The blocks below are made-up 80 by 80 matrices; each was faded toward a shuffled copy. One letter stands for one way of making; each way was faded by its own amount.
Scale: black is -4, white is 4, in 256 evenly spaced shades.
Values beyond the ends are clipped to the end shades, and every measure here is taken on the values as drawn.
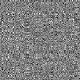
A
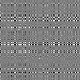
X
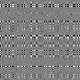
X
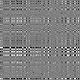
X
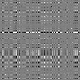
X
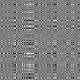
X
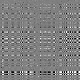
X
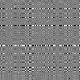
X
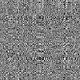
A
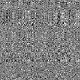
A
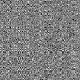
A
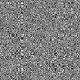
A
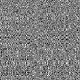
A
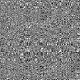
A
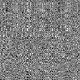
A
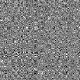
A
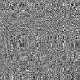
A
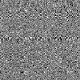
A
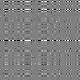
X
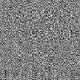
A
